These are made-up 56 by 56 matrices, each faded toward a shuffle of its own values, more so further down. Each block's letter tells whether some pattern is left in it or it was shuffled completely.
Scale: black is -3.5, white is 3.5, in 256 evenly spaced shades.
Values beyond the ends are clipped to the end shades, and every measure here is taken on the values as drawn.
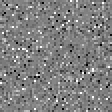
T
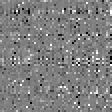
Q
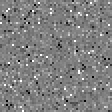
T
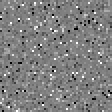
T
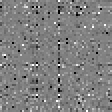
Q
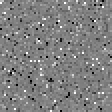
T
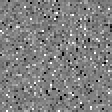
T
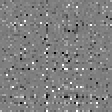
Q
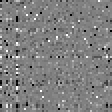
Q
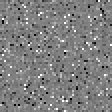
T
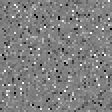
T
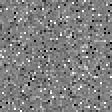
T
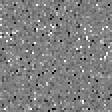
T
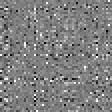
Q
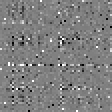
Q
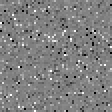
T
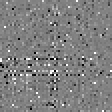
Q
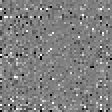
Q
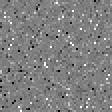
T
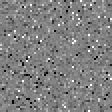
T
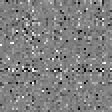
Q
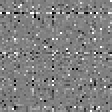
Q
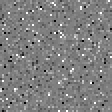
T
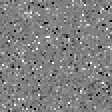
T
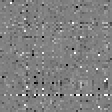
Q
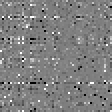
Q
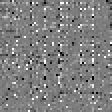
Q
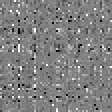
Q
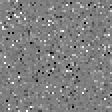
T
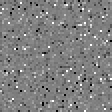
T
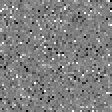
T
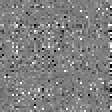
Q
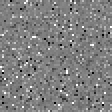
T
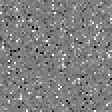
T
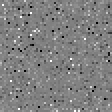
T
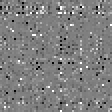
Q
